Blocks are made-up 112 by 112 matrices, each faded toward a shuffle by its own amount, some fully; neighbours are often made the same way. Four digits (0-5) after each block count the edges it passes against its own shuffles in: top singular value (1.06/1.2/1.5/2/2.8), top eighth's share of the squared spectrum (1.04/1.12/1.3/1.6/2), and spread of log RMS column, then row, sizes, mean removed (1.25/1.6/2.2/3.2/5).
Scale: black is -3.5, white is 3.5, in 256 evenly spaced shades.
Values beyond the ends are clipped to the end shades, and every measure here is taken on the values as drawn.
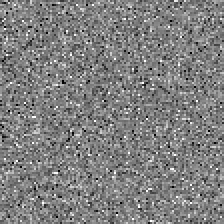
0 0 0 0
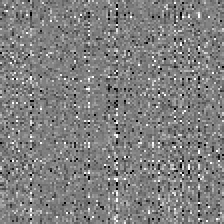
4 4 3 2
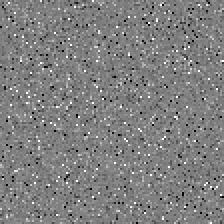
0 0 0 0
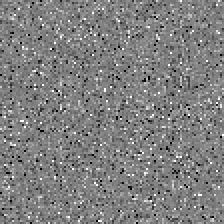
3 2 1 0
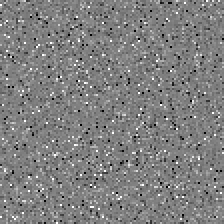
0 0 0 0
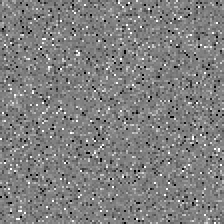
0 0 0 0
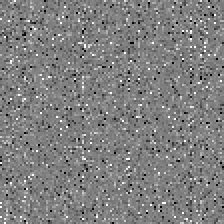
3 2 1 0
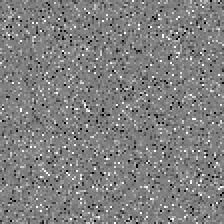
0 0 0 0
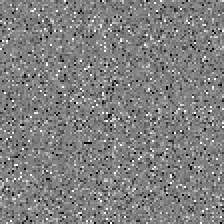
3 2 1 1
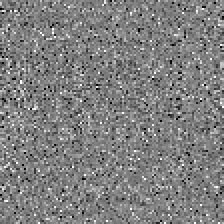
4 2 1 1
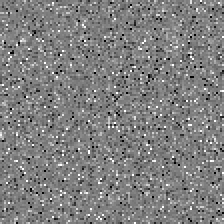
2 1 0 0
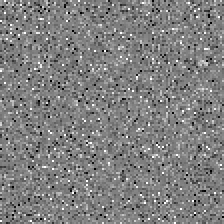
4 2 1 1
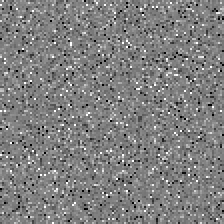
2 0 0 0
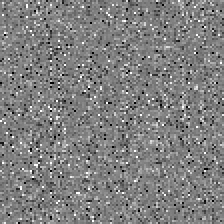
3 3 2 1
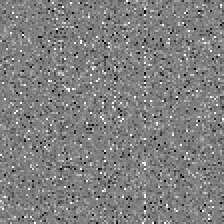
3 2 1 0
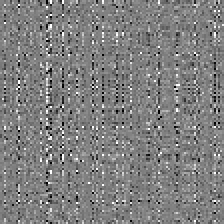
5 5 4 3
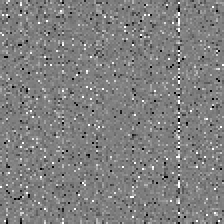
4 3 2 0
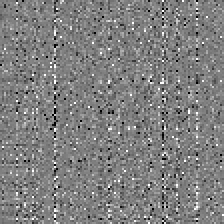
4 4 3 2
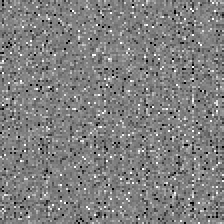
3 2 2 0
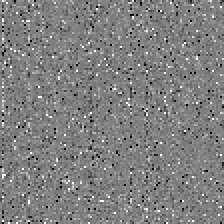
3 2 1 0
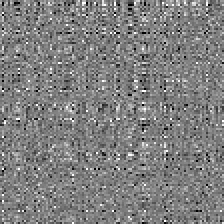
5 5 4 3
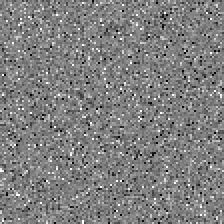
1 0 0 0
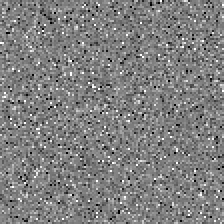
0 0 0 0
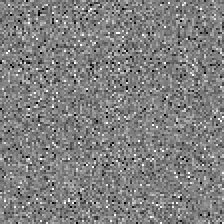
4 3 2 1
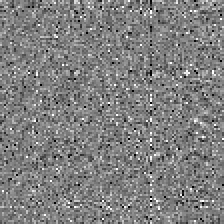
4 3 2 2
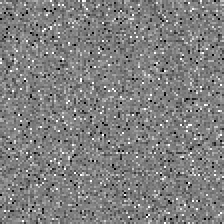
2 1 0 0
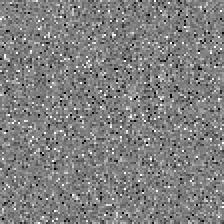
3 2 0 1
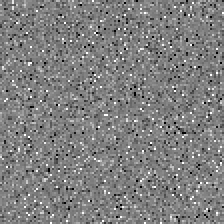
0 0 0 0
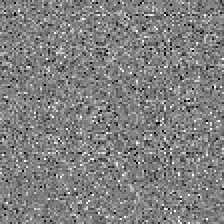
4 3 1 2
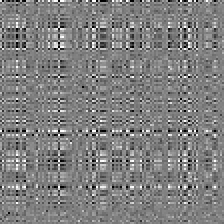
5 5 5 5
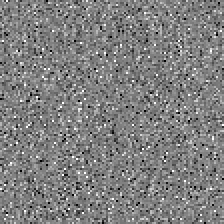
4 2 1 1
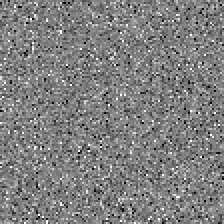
3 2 0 0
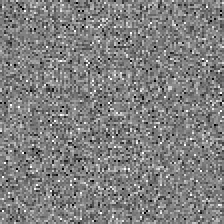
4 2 1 1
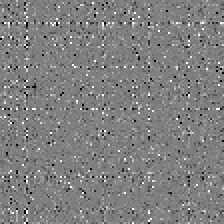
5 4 2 2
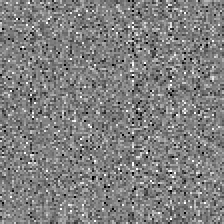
3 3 2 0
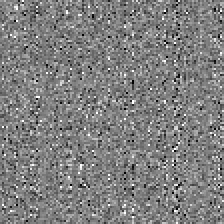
4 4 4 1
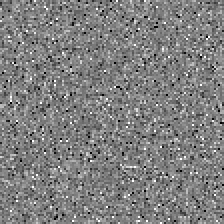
1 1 0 0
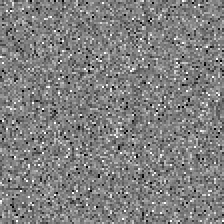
1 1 0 0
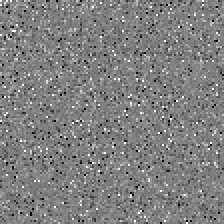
0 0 0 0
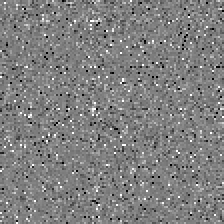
1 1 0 1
